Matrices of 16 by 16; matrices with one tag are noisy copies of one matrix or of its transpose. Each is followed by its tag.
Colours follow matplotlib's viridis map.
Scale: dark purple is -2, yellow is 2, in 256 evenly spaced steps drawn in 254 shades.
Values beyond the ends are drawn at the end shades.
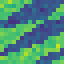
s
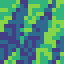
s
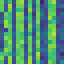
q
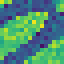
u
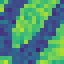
u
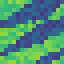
s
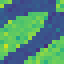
u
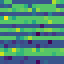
q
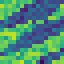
s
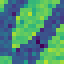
u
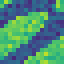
u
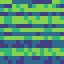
q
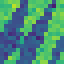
s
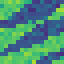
s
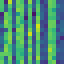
q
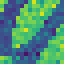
u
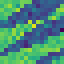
s
